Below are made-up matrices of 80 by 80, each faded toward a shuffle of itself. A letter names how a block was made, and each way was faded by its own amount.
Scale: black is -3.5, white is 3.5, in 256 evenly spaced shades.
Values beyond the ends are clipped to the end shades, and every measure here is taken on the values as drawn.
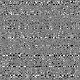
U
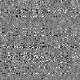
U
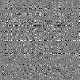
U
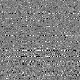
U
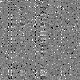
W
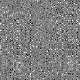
W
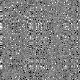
W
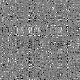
W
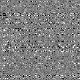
U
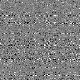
U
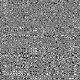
U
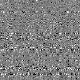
U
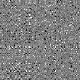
W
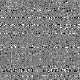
U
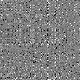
W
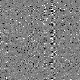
W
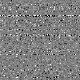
U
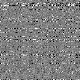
U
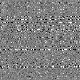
U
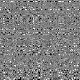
U
